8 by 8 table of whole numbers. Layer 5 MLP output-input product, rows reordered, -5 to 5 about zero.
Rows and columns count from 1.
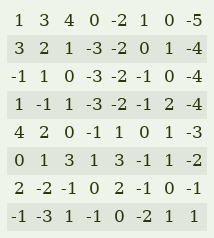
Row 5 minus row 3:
5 1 0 2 3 1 1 1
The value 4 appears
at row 1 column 3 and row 5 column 1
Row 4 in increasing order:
-4 -3 -2 -1 -1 1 1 2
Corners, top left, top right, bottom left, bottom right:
1 -5 -1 1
